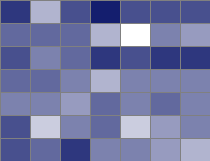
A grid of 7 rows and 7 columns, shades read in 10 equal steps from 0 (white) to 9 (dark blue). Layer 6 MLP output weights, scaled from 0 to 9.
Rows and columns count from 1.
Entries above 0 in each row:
7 6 7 7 7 7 7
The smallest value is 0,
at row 2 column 5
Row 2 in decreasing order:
6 6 6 5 4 3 0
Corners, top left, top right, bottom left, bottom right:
8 7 7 3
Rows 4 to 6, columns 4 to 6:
3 5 5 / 6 5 6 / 6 2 4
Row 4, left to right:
6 6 5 3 5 5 5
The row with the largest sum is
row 3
